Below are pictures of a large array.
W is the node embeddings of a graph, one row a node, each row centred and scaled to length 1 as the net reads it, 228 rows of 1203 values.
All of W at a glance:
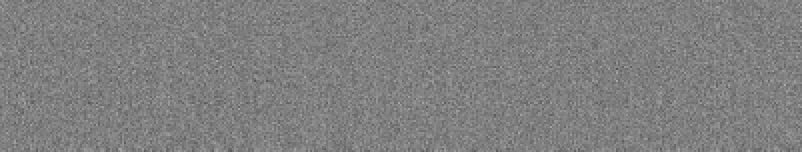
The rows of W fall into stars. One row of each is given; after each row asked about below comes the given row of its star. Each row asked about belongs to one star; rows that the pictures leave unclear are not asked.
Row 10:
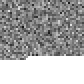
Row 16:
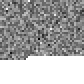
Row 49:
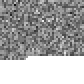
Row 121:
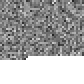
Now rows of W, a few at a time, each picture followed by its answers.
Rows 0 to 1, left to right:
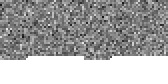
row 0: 121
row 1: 121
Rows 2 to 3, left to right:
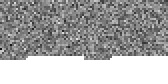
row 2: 10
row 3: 121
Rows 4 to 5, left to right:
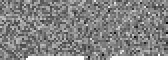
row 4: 16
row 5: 49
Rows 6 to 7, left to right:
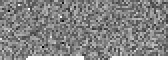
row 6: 121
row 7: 49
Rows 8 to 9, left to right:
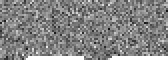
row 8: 49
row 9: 16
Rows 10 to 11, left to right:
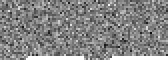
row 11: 16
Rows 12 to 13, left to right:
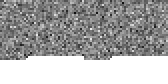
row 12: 16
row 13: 121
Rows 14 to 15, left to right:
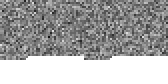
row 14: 10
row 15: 49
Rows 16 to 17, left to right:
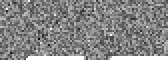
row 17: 121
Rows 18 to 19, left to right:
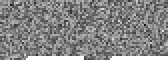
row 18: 10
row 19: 10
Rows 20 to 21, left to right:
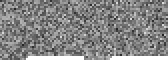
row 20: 16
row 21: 10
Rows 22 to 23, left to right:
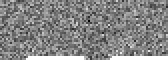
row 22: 49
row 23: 49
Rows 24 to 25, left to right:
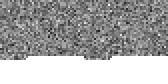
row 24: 10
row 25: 16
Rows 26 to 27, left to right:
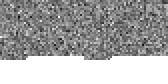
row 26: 121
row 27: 121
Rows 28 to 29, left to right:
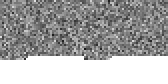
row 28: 121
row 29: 10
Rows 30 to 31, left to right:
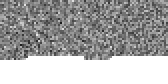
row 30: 16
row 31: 10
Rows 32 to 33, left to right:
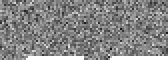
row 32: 49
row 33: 49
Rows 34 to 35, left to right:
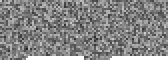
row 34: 49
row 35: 10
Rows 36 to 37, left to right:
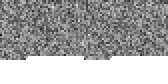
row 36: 121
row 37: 121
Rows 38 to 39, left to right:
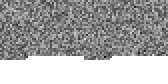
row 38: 16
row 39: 16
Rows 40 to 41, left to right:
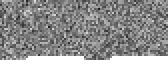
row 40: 121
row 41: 16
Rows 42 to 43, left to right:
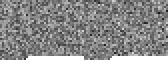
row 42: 121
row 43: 16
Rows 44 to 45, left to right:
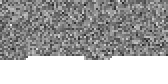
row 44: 49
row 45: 121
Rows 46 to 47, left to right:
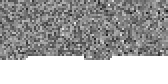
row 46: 10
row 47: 16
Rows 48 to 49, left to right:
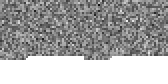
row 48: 10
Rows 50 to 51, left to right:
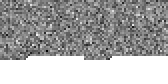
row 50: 16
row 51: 121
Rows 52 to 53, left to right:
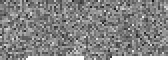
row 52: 121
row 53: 121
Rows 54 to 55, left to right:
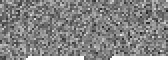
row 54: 10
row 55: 16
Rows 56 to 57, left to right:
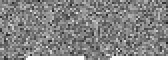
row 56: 49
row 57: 49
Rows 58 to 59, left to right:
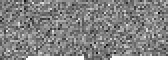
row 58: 10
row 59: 16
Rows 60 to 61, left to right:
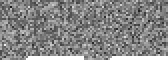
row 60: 121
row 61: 10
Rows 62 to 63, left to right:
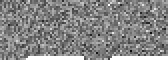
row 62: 16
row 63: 16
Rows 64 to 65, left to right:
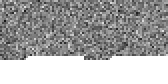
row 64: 49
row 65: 10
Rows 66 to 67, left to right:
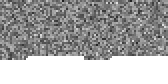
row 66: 16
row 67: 10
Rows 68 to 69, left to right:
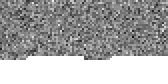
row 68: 10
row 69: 10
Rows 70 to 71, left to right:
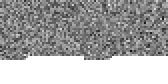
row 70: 49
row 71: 16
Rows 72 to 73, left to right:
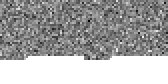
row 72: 10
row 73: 49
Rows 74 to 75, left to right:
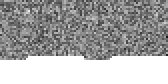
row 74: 121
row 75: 16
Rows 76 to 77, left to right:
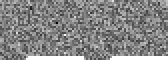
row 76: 49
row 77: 16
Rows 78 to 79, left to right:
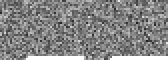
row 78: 16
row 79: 121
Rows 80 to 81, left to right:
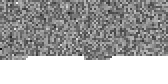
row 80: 10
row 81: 49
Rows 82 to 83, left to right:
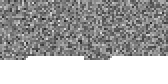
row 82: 10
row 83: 49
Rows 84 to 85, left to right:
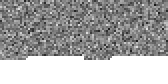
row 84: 10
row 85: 16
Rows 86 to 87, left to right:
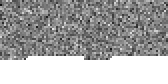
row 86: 121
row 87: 49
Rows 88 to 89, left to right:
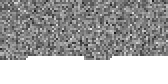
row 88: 10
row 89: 121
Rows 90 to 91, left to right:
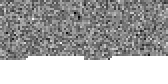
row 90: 16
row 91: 121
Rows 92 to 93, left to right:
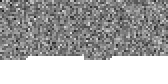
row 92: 10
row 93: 121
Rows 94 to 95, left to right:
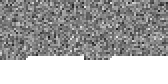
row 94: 10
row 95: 10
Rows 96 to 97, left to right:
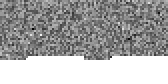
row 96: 10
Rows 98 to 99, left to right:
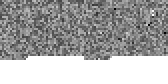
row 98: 121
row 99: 49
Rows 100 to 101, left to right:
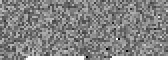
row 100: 49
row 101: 49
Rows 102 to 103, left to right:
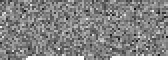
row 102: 16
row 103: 16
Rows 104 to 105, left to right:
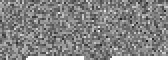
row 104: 10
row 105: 121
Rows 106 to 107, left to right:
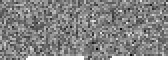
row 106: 121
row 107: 49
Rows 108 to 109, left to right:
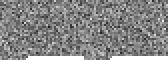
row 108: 121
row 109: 121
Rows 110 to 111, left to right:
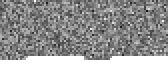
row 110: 121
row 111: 121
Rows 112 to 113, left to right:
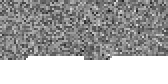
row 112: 16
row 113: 49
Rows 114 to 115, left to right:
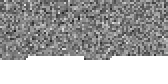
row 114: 16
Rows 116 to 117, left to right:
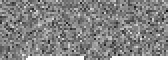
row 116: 49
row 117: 16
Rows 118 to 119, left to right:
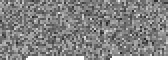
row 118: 10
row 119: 121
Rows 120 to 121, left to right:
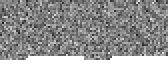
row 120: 121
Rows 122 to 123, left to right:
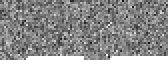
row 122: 121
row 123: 49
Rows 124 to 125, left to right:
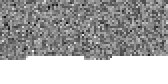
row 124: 49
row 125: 121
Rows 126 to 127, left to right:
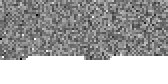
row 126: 49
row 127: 49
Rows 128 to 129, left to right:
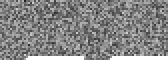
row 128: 10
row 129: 49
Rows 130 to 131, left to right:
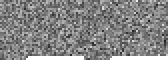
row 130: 10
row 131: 10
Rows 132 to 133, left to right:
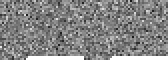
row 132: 121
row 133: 10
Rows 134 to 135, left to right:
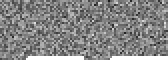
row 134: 16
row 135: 10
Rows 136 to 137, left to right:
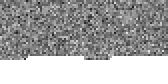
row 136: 121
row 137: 49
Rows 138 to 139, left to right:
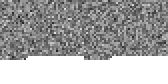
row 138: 121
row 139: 10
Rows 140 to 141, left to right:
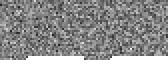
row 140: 121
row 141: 121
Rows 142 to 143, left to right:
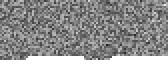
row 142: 10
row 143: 16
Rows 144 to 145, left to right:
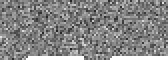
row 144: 121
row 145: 10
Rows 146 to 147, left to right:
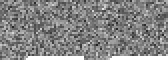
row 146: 10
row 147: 10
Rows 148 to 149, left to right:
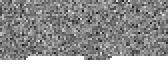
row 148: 16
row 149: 49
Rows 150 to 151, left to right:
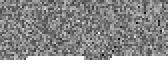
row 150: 121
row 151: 121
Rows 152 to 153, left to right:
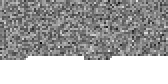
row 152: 10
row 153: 10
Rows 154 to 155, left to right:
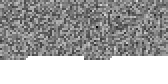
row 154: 10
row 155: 10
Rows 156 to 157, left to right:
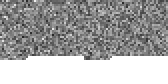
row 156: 121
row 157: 121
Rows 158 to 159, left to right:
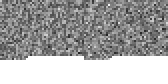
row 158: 49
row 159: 16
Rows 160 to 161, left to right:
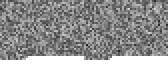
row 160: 16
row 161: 121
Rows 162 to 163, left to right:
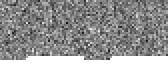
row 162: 49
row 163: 121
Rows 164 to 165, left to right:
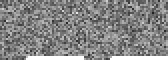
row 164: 49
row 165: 10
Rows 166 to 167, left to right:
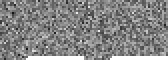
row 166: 49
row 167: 121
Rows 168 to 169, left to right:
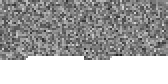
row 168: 49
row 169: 10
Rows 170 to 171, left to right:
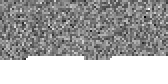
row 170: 121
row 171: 121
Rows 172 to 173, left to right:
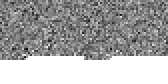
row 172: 49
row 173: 49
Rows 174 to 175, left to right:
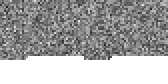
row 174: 121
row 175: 16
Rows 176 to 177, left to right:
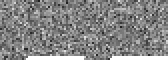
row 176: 49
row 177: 121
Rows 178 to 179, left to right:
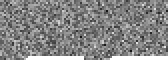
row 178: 10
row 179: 16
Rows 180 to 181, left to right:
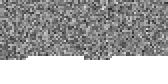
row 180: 49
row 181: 10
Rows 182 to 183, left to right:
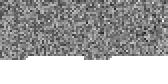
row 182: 121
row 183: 121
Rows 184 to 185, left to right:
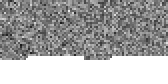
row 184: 16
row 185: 121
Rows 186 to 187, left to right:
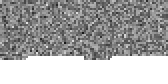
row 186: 49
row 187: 16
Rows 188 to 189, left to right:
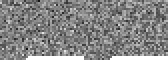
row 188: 49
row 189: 16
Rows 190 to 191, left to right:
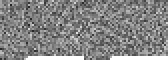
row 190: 10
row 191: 121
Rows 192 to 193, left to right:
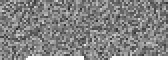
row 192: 49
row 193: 10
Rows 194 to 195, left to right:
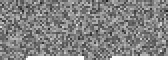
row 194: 16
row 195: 16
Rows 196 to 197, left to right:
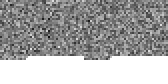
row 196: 10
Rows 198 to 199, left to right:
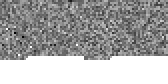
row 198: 121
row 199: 10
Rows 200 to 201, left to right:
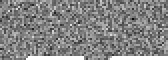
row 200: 10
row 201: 10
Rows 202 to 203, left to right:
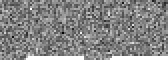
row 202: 49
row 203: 121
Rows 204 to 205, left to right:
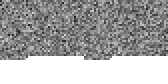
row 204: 121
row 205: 10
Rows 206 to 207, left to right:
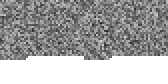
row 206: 10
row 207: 16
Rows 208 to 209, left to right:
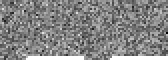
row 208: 49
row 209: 49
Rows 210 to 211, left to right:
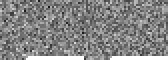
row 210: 49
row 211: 10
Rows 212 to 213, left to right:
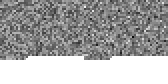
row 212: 10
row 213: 10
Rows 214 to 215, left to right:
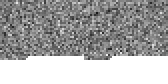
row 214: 10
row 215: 49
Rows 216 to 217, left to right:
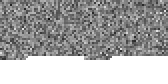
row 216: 10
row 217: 49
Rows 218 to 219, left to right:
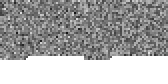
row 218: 16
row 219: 49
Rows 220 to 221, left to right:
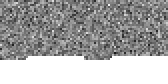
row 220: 10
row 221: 16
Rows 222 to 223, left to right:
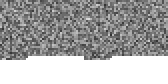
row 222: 16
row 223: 16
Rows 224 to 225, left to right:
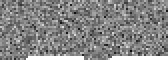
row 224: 16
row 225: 16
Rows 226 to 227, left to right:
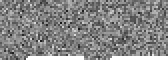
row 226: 16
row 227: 16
